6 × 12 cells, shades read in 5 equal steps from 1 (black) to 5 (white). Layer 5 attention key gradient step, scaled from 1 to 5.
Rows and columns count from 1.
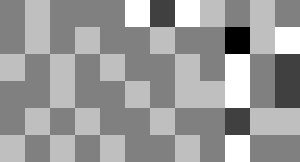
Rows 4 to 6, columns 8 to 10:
4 4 5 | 3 3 2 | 4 3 5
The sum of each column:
20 21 21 20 20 21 19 23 20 21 21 19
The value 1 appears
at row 2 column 10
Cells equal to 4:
24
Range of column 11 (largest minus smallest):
1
